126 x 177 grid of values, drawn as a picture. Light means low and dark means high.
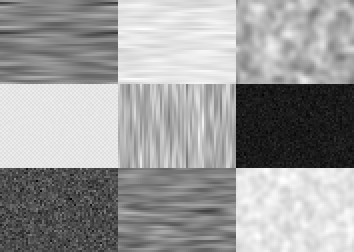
It is made of 3 by 3 panels. Panel 1,1: middling, streaked across. Panel 1,2: very low, streaked across, faint in contrast. Panel 1,3: low, blotchy. Panel 2,1: very low, checkered, faint in contrast. Panel 2,2: low, streaked downward. Panel 2,3: very high, fine-grained, faint in contrast. Panel 3,1: high, fine-grained. Panel 3,2: middling, streaked across. Panel 3,3: very low, blotchy, faint in contrast.
